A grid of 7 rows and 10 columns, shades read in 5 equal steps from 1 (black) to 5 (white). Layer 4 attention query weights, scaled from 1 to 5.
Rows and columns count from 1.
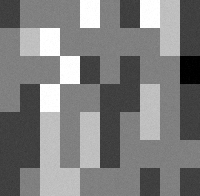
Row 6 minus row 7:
0 -1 0 -1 1 -1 0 1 0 1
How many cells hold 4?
11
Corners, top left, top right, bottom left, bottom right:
2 2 2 2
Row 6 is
2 2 4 3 4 2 3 3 3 3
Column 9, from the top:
4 4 3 3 3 3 3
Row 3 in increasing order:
1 2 2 3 3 3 3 3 3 5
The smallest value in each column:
2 2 3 3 2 2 2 2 3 1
